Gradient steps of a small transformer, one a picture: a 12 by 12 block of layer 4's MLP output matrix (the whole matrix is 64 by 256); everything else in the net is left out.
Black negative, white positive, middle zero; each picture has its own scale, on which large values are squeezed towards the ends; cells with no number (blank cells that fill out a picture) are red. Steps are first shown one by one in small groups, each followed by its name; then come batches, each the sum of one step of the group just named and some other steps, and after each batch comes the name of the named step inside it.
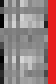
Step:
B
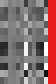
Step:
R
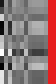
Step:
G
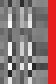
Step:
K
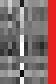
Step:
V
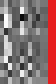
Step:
K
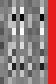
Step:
K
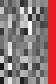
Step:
K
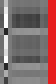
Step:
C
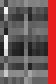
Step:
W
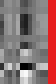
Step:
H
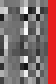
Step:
W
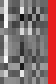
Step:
C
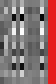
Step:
W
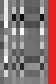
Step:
C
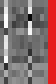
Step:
C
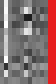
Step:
C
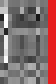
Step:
C
